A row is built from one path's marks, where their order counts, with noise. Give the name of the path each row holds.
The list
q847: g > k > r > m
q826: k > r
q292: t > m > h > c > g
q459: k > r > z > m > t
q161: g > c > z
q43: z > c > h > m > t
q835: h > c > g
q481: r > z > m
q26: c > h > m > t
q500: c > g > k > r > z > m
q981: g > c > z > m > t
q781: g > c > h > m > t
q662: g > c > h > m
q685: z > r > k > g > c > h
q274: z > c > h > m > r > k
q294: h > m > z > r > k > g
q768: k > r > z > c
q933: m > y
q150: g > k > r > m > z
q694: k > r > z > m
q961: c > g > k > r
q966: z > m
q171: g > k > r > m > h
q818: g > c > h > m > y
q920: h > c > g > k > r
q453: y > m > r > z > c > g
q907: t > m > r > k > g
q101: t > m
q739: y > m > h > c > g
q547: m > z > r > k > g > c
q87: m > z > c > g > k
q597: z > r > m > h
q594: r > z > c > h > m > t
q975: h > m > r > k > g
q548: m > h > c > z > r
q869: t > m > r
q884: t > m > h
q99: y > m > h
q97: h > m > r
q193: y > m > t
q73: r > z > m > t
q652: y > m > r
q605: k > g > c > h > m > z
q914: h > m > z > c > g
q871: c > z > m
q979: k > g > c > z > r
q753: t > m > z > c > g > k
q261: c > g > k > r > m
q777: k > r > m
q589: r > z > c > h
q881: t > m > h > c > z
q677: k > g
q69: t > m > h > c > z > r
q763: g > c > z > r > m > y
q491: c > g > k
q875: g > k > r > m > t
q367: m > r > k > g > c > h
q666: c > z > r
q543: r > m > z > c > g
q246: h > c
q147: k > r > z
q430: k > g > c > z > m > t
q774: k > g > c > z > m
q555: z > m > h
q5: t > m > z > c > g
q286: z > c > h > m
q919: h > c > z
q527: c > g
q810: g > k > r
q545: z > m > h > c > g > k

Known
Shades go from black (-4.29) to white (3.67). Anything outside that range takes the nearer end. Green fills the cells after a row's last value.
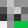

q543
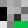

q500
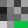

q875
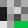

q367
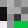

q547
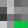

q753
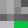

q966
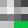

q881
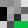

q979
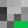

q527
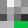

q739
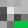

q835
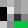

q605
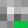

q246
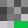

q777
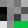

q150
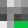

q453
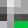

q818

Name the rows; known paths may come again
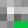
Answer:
q246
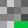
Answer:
q933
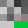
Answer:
q869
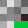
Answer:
q99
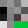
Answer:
q150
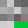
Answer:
q97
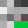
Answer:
q884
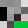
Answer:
q979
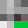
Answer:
q597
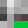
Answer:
q818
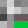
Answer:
q781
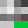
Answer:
q881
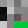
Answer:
q430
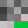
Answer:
q777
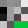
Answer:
q961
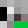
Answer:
q605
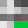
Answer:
q69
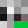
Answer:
q545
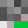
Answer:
q459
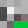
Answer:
q835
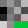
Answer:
q847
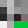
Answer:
q294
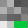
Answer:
q73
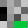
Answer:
q261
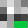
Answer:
q914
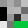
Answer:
q500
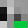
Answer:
q87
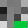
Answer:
q147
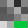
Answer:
q907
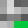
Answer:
q292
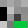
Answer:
q774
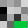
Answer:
q920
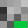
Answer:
q527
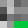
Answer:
q753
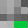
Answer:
q966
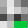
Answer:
q548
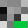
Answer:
q768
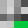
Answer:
q555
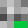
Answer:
q871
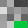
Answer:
q101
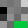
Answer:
q677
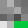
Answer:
q481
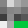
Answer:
q453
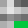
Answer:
q26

